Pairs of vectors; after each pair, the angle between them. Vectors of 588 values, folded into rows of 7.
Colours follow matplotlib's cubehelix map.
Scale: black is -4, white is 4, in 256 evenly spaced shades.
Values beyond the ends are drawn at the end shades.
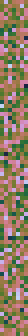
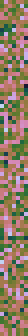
nearly parallel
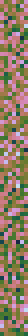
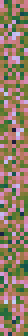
partly aligned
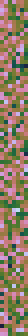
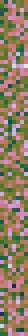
nearly opposite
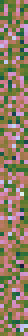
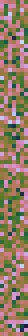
nearly opposite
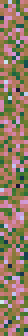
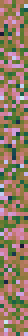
orthogonal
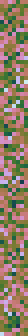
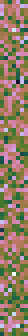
partly opposed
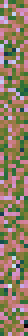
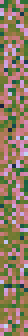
partly opposed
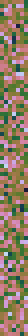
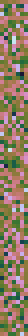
nearly opposite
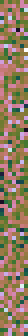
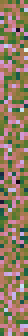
nearly parallel
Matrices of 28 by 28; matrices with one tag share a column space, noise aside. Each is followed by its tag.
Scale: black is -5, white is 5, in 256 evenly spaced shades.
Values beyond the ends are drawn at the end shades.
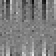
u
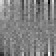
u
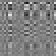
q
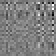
q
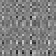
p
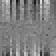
u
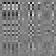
q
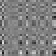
p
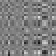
p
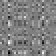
p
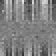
u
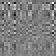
q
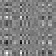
p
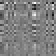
q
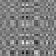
p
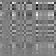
q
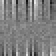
u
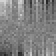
u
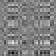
p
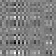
p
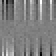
u
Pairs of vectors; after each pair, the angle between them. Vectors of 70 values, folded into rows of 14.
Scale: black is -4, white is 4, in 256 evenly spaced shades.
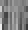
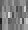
partly opposed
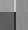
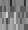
partly opposed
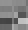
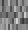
partly opposed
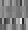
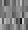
nearly opposite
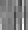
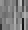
nearly opposite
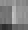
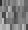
partly opposed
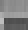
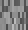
orthogonal
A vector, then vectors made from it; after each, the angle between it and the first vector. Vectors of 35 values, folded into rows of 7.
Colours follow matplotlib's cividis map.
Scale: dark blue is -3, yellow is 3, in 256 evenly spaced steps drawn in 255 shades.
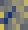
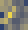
nearly opposite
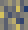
partly aligned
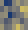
partly aligned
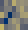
nearly parallel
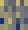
orthogonal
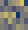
orthogonal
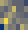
nearly opposite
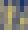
partly opposed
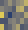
nearly parallel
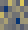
orthogonal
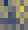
partly aligned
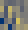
orthogonal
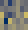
partly aligned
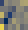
nearly parallel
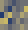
partly opposed
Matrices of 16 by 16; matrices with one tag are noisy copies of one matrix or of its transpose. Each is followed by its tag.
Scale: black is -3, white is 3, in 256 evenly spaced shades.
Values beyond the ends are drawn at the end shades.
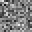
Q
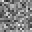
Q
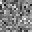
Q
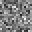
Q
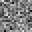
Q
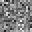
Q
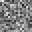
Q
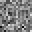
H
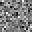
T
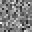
T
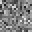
Q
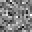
H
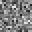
Q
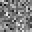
Q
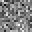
Q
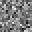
T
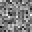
H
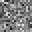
Q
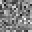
Q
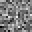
H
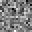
H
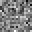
H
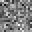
Q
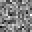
H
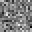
Q
